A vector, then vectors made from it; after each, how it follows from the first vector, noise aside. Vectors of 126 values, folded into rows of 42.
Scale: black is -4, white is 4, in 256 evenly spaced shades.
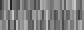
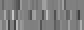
partly zeroed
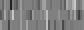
partly zeroed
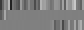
partly zeroed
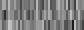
reversed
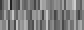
copied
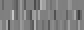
partly zeroed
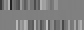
partly zeroed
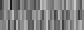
copied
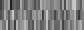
copied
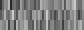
copied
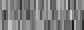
reversed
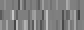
partly zeroed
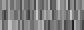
reversed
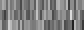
reversed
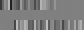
partly zeroed
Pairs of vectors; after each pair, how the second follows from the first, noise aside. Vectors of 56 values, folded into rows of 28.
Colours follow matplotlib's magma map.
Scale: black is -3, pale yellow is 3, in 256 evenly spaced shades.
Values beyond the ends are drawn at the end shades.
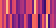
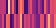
reversed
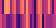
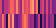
shuffled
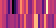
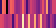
shuffled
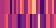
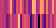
sign-scrambled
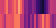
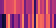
shuffled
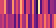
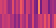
shrunk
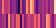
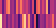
reversed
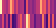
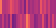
shrunk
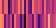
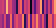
reversed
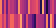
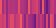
shrunk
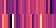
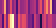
sign-scrambled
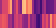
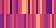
sign-scrambled
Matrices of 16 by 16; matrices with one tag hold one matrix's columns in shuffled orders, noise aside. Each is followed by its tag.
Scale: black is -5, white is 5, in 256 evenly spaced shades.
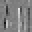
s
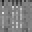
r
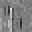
s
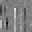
s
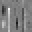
s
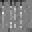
r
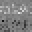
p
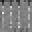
r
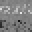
p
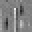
s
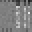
r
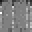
r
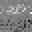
p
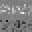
p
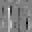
s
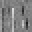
s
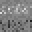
p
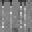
r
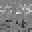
p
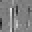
s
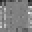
r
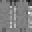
r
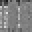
r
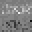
p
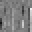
s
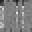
r
